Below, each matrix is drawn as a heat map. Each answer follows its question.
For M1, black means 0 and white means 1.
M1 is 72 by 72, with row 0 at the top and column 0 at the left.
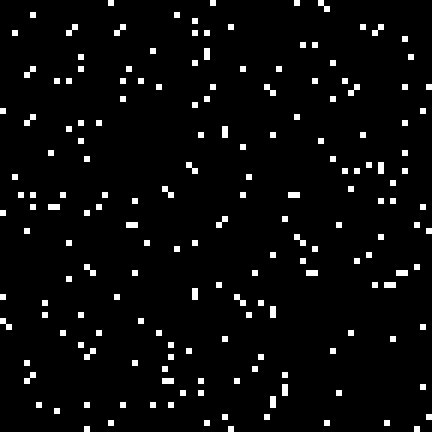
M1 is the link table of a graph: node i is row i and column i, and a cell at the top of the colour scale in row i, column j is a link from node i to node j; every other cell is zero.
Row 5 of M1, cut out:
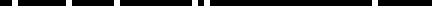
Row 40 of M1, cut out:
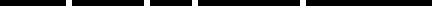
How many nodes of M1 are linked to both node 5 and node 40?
2
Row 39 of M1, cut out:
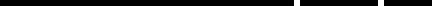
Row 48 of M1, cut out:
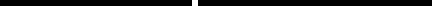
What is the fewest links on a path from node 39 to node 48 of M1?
3
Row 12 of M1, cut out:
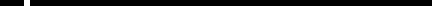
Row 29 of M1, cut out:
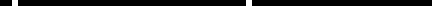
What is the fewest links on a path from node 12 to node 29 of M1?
6
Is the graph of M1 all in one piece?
yes
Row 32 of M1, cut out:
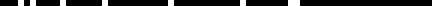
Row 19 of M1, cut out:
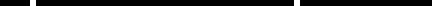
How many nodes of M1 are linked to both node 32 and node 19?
2
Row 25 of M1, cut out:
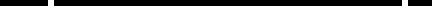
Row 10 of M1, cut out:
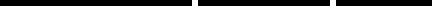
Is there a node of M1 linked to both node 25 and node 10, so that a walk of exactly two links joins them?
no
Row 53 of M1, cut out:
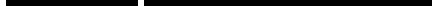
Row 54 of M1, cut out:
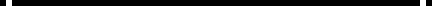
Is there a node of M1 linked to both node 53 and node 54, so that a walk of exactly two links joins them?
no
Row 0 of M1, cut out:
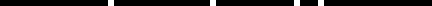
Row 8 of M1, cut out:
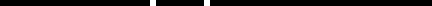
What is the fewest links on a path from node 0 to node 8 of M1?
4
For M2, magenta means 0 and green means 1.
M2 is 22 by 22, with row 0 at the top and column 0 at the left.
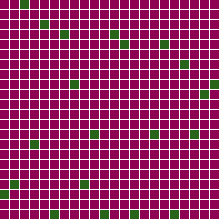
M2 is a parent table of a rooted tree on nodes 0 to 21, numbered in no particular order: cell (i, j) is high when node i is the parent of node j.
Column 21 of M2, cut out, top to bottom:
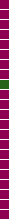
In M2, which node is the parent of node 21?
8
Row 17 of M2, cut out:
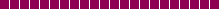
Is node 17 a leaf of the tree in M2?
yes
